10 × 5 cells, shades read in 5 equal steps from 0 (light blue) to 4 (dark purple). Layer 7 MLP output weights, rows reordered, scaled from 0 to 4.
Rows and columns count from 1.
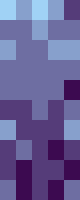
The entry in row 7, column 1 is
1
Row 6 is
3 3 2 3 2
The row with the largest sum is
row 9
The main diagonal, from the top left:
0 2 2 2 4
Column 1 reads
0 2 1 2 2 3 1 3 3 2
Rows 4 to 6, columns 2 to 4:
2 2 2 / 2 2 2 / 3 2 3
